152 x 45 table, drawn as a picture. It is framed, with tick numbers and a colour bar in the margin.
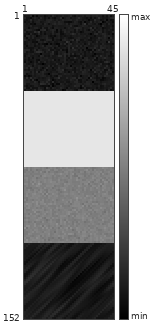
It is made of 4 by 1 panels. Panel 1,1: very low, fine-grained, faint in contrast. Panel 2,1: very high, flat. Panel 3,1: middling, fine-grained, faint in contrast. Panel 4,1: very low, slanting up to the right, faint in contrast.
